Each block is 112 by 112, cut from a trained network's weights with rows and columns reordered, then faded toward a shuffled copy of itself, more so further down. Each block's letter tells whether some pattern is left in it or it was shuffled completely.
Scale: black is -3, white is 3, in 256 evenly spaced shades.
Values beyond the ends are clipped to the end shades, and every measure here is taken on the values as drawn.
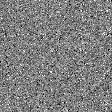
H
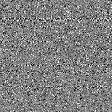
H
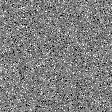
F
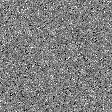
F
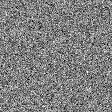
F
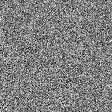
H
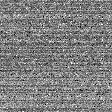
H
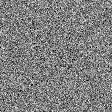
F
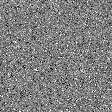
F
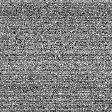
H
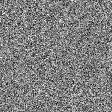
H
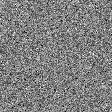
F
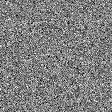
F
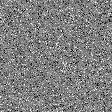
F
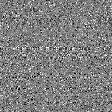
H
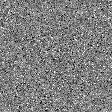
F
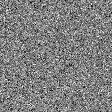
F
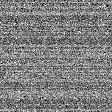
H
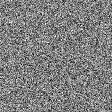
H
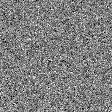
F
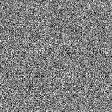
H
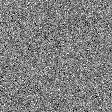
F
